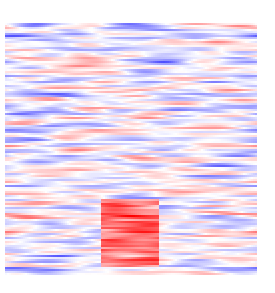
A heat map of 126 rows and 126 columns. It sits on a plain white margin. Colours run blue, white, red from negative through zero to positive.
Streaks run across, left to right. An odd patch, higher than its surroundings, sits in the bottom middle. The bottom middle is the ninth with the highest average.
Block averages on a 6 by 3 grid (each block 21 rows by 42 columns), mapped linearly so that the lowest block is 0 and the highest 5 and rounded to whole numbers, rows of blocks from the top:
1 0 1
1 1 1
0 1 1
1 1 1
2 5 1
0 5 1
